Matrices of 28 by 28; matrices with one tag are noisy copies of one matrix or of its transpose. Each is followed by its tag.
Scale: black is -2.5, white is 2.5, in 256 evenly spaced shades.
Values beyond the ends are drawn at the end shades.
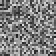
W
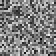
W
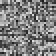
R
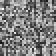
R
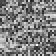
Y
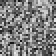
Y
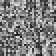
R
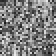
Y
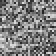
Y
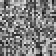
R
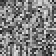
Y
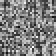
R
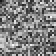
Y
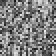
Y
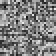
R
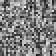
R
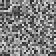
W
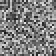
W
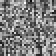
R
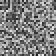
W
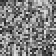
Y
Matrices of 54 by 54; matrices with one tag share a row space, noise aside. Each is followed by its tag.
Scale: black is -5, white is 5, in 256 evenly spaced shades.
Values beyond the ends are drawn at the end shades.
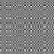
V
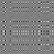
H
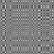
H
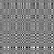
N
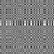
V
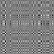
H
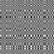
V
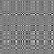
N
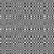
V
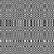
V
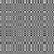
V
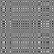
H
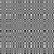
V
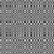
V
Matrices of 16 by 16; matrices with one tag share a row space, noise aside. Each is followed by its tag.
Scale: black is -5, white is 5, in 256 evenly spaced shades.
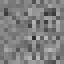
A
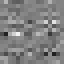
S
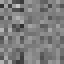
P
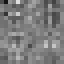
S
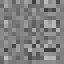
A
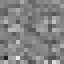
S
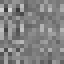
P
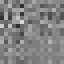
P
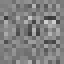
A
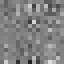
A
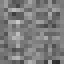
S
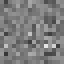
A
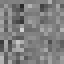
P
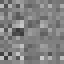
P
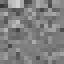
S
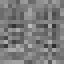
S
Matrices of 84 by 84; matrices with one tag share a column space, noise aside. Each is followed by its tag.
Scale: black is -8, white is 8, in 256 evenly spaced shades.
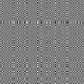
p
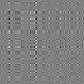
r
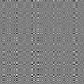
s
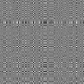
p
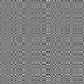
s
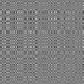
r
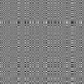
p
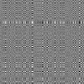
p
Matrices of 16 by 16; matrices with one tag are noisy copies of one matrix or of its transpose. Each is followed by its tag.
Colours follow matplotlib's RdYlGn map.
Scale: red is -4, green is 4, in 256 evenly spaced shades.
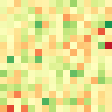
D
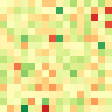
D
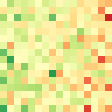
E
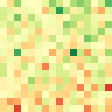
E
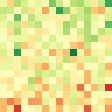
E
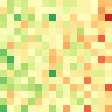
E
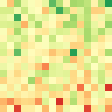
E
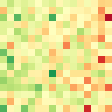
E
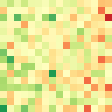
E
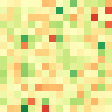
D
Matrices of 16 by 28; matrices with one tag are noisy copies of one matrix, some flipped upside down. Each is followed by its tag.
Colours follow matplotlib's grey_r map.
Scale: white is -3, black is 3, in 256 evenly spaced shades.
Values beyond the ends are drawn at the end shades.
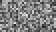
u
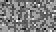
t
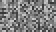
u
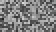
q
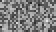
u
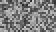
q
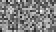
u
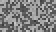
q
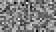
t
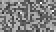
t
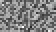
t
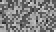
q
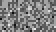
u
